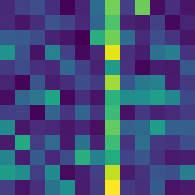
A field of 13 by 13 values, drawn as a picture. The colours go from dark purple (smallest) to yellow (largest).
Column 8 differs from the columns beside it. There is no overall slope. Most values sit low, with a long tail of high ones.
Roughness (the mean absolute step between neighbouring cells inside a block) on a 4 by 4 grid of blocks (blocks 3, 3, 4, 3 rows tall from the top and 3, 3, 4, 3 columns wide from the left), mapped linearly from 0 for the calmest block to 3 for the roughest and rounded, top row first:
0 0 3 0 / 1 1 3 1 / 2 1 2 1 / 2 2 3 1
